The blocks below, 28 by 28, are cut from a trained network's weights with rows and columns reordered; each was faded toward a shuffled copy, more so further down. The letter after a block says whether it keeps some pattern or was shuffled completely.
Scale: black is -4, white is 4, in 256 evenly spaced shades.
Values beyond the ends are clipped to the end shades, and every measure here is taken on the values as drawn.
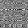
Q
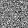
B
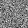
B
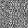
Q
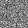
B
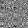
Q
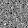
B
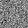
B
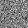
Q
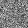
B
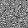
Q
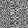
Q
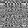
Q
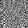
Q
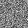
B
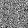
B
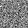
B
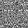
Q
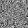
Q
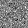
B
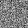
B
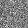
B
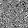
B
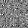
Q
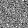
B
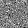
B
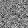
Q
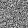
B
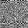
Q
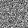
B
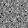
Q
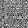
Q
